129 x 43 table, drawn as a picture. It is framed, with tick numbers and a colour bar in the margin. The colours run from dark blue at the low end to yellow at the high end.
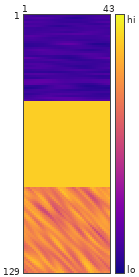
The table splits into 3 rows of 1 panel. Panel 1,1: very low, streaked across, faint in contrast. Panel 2,1: very high, flat. Panel 3,1: high, slanting down to the right.
